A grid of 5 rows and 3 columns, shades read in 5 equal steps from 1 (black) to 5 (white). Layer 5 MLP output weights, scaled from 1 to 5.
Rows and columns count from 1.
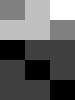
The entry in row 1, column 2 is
4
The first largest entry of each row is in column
3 1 2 1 1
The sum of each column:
12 13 13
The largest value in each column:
4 4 5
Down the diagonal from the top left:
3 4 2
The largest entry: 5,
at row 1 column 3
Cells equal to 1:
3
